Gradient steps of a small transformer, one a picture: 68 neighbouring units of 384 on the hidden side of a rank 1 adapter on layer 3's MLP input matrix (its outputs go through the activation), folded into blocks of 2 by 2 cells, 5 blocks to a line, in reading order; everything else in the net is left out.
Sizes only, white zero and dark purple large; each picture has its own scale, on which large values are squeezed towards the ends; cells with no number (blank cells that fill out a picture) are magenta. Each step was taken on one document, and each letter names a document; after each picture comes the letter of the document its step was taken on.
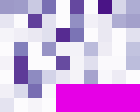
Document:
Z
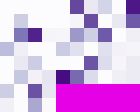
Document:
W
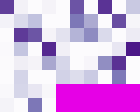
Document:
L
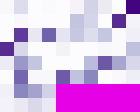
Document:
W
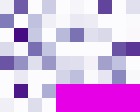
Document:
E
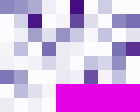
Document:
L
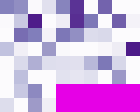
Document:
L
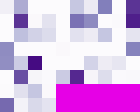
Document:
W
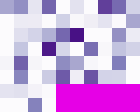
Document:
Z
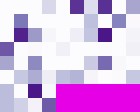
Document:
W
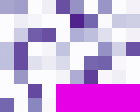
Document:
L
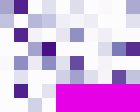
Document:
E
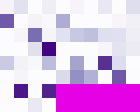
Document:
E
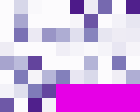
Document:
W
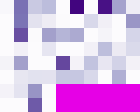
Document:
Z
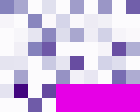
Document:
E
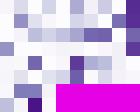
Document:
W
